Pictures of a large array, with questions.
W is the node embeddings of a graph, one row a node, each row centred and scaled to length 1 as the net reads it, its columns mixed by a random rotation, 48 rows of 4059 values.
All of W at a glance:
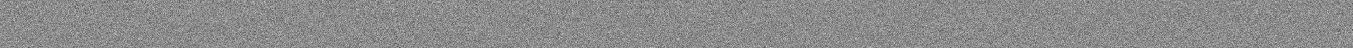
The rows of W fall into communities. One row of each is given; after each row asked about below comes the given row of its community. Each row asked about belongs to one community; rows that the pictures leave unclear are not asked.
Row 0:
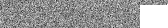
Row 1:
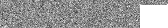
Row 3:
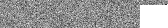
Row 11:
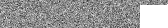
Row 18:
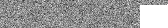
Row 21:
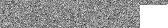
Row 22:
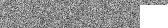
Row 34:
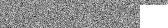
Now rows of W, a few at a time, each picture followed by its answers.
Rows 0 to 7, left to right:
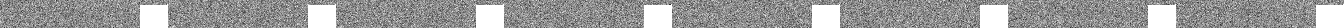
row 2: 1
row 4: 11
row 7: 0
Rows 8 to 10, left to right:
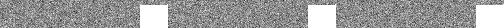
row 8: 1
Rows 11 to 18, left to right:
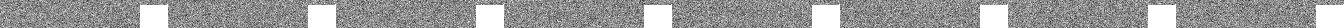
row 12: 0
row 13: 3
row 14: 3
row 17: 22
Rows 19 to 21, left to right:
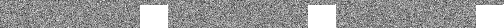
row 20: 18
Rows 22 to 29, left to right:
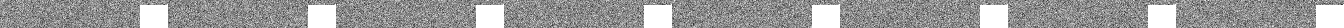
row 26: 0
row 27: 34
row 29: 3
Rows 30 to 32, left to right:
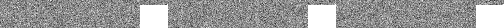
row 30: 3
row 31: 34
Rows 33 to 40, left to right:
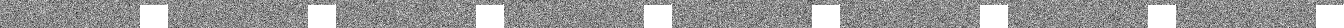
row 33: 34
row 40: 0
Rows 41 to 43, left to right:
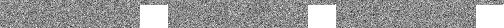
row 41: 22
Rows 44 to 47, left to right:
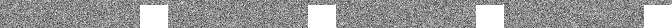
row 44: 34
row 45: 18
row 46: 21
